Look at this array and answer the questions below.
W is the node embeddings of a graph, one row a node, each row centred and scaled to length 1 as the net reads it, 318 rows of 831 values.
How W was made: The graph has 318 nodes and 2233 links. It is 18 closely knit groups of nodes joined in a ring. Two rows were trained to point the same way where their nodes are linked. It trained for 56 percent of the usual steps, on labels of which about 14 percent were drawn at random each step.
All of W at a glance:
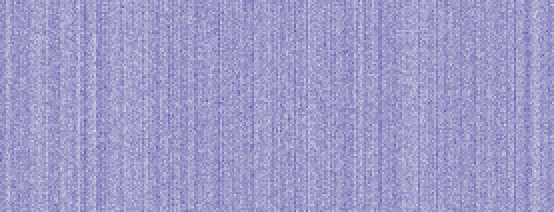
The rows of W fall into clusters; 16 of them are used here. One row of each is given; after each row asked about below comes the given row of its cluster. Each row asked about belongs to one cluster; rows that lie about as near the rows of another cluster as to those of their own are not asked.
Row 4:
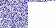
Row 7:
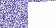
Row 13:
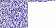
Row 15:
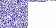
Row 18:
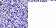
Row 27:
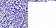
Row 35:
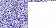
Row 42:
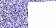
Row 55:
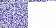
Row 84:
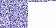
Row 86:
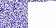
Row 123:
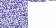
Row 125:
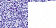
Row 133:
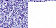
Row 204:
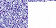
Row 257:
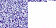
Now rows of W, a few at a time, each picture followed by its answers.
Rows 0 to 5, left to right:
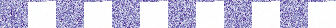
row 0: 42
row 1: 7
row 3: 15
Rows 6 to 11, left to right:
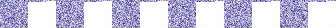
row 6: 42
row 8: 86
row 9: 4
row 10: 4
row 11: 204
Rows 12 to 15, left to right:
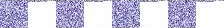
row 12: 35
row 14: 42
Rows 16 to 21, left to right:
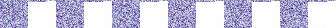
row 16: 15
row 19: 84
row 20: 18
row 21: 125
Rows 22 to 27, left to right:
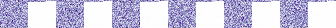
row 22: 86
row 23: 13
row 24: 13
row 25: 42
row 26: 84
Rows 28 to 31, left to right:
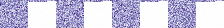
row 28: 18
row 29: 133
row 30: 55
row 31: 27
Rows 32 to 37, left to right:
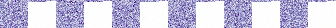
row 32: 15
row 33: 13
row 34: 42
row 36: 4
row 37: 125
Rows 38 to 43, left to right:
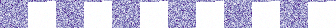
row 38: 18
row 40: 4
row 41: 13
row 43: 86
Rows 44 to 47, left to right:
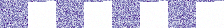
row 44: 15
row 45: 125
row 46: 123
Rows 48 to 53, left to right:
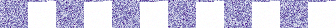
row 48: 27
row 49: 42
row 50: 42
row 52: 15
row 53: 7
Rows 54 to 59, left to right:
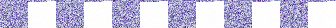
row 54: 35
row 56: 13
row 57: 7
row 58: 7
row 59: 4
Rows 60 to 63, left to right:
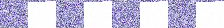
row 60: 123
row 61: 204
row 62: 55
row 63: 18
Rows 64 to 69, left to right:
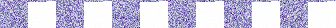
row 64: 86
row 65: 84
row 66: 35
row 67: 27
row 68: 257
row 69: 4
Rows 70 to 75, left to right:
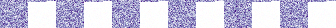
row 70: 133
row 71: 13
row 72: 55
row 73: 257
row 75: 125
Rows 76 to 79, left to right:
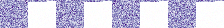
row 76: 125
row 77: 123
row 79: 204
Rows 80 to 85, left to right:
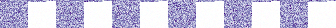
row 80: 13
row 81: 7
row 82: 7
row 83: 204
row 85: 257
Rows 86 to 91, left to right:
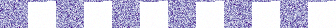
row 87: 18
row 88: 123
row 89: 257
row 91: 4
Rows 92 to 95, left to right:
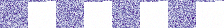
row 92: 7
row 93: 204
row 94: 125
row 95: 27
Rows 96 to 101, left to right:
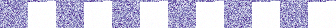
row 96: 86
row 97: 27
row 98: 13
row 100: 7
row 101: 55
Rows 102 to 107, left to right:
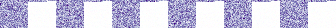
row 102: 84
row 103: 133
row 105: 15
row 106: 123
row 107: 35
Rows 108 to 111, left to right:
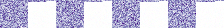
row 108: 7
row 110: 4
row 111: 84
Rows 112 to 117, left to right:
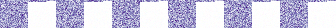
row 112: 55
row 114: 125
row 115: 257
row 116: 55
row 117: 18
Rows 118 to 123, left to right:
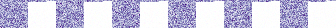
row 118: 204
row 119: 35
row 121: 204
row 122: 133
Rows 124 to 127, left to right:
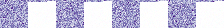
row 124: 4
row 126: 86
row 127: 204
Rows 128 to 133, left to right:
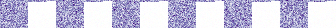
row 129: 133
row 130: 86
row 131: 27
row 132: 35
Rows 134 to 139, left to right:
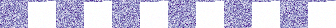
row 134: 7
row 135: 55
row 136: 55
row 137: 15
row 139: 7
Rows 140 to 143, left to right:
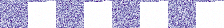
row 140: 55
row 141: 55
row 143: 4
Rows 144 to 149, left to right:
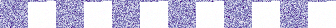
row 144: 86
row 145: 123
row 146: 7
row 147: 204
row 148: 18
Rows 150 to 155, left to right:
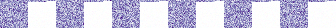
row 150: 13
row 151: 35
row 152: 84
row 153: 86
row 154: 123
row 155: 123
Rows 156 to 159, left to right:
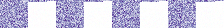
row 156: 18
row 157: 257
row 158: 257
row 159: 4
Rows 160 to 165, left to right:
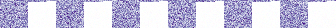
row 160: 7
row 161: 42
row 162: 35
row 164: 7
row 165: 204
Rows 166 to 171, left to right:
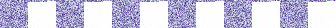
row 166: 35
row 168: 84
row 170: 13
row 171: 55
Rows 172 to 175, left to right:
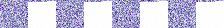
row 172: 4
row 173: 125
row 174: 257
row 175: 125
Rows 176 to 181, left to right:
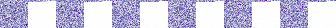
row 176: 42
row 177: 13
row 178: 35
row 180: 13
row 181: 15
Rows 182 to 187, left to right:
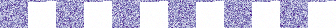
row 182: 133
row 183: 13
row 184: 18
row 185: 125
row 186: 204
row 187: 204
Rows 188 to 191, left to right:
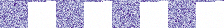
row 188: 7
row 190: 55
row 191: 86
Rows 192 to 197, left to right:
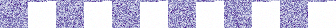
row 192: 35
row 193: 133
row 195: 55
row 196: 257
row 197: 18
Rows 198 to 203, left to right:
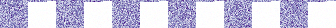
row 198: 18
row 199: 133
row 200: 27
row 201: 15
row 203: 86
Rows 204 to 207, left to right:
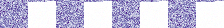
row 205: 7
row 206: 257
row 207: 55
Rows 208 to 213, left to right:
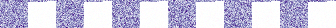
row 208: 86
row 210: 257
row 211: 4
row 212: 35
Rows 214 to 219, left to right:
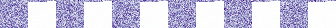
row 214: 18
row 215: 84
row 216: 204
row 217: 123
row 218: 257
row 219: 13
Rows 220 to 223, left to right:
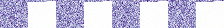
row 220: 42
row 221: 7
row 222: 86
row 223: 86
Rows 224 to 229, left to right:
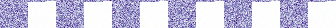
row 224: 204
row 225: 35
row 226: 86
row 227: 125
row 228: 15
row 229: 133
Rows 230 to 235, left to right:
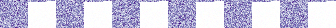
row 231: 4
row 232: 133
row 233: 15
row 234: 55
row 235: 204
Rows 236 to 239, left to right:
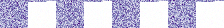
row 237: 15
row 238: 84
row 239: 133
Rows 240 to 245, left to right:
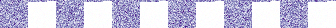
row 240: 18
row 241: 15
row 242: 27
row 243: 86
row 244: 7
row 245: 125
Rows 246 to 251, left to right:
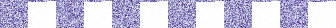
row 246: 13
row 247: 15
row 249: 18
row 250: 27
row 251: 133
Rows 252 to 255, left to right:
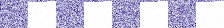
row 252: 84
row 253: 4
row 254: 125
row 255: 42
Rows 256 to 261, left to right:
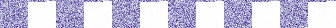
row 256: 15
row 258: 18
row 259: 27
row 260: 204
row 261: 204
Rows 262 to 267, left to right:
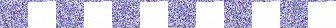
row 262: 42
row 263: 204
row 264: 125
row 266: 257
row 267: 86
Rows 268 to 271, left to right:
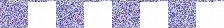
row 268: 27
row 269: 42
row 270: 7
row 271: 123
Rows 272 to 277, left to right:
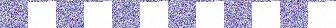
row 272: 18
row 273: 13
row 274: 125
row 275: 7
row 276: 35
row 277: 15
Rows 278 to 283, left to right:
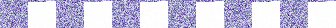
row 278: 86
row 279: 123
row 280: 133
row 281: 7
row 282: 125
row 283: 86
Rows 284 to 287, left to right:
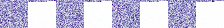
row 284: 13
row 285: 123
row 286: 27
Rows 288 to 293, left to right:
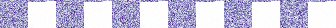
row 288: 13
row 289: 55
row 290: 55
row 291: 123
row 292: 125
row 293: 133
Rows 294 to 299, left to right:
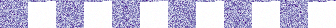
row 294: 123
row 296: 42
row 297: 27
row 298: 86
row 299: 55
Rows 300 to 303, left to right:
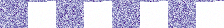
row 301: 123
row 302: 27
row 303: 204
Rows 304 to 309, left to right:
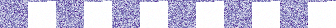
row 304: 18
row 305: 15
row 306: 125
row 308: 7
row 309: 35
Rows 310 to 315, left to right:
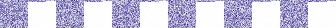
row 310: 15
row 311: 123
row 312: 42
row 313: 84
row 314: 35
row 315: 4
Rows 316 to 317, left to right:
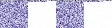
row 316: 18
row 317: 4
